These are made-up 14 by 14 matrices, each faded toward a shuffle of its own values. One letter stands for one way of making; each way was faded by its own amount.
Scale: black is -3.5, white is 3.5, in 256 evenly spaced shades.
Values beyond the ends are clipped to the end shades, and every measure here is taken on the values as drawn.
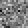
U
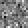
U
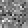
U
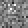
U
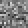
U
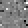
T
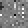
T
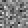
U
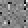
T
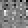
T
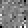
T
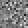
U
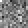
U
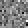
U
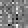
T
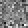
U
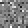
U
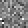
U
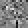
T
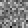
U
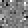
T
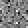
U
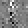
T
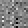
T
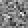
U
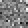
U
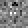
T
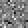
U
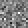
U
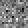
U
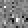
T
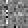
T
